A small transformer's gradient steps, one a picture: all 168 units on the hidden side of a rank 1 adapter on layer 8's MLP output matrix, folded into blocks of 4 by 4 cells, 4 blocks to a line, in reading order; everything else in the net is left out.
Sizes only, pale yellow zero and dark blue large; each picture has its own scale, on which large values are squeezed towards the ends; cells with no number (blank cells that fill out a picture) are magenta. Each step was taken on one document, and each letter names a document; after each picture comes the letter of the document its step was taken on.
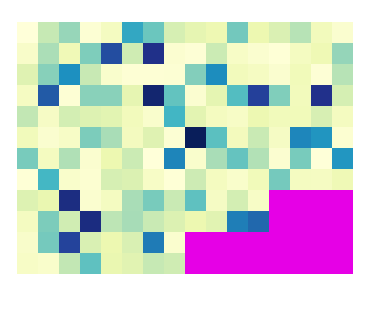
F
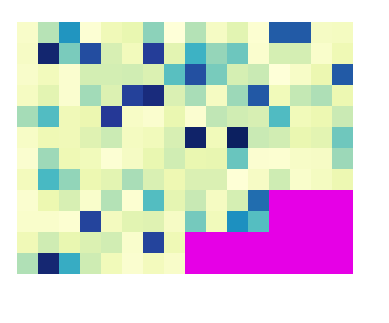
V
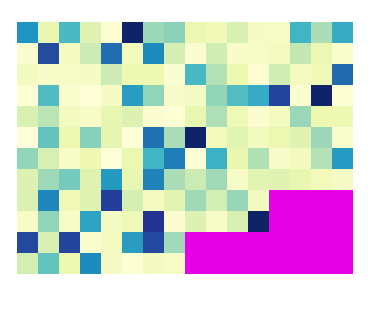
F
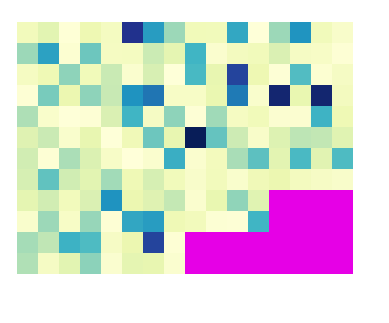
F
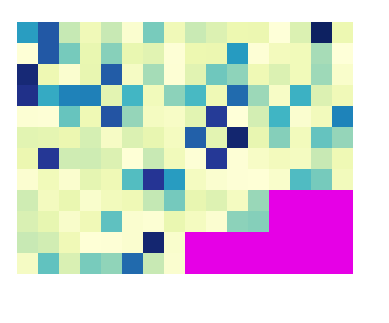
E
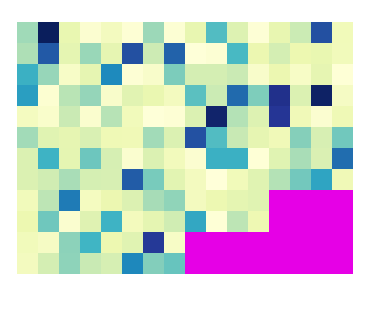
E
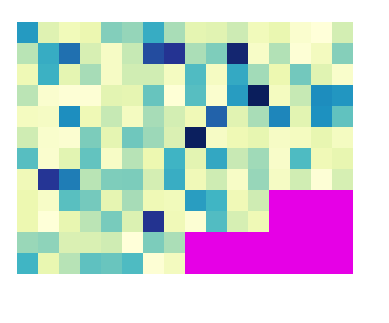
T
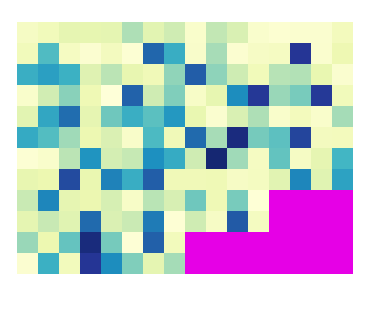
T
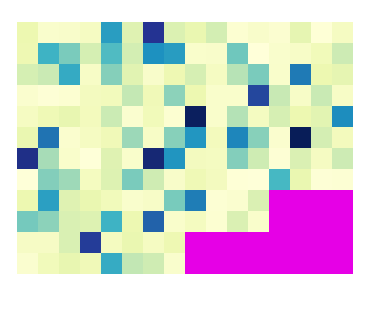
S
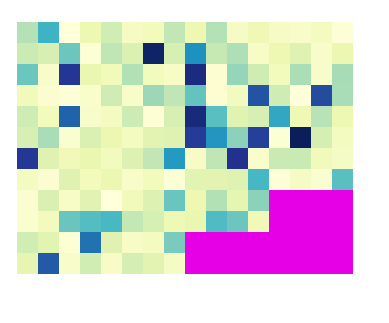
S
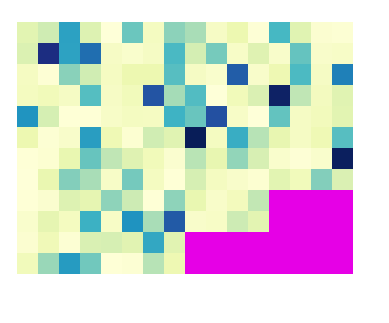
V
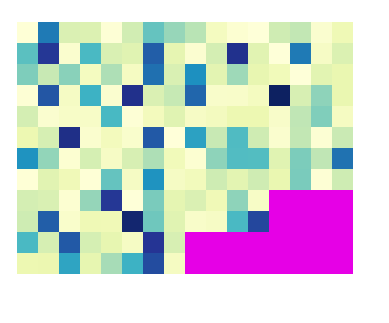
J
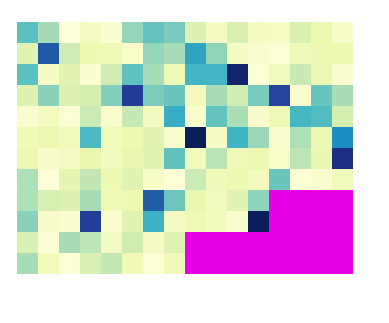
F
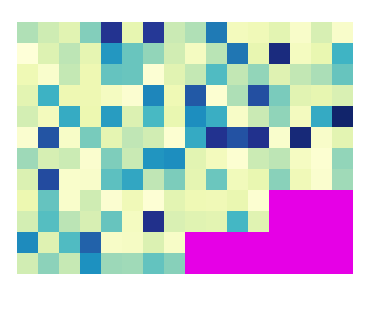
S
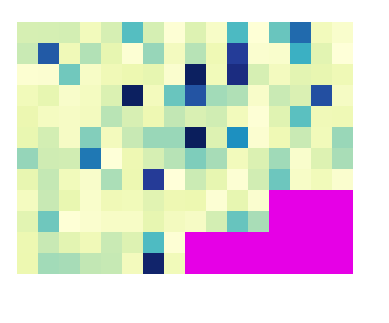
J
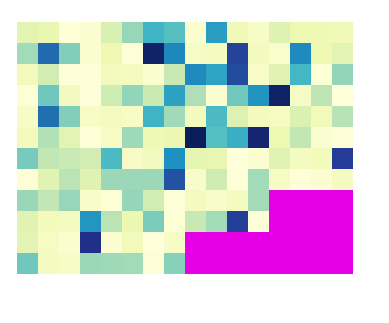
T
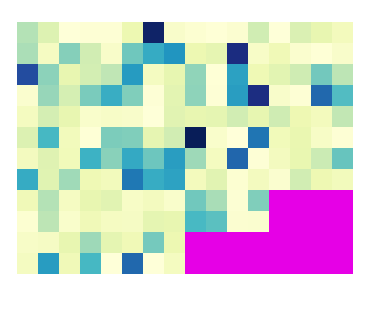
T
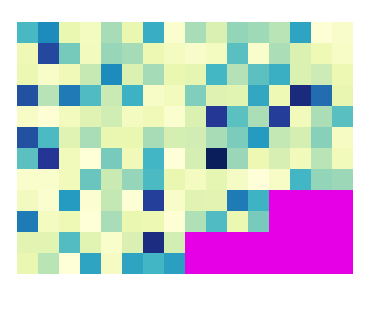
E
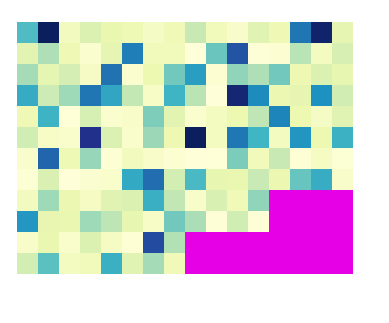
E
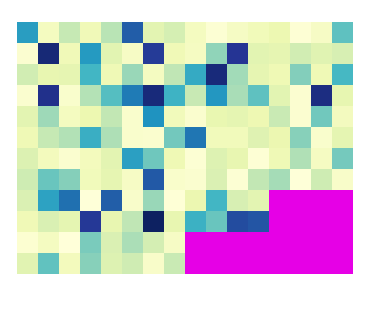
T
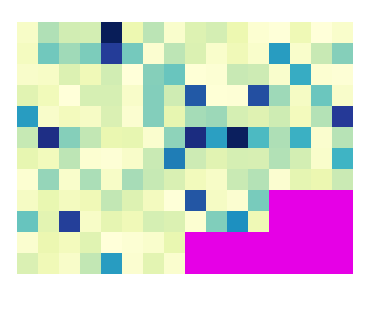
S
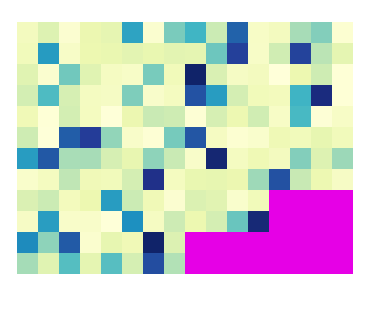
J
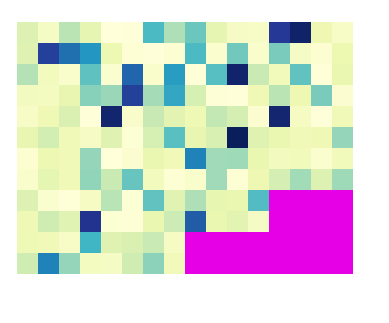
V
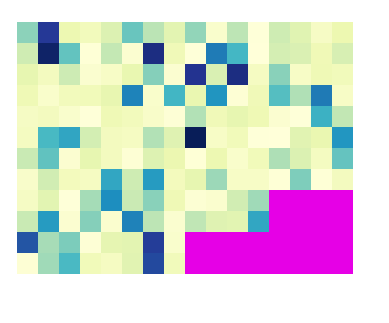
J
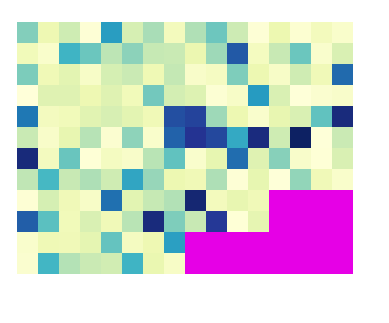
S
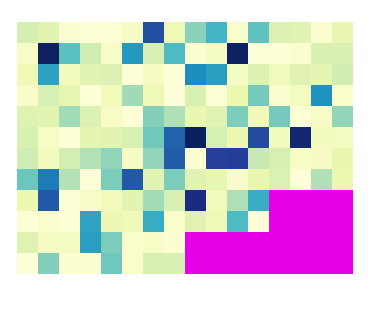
T
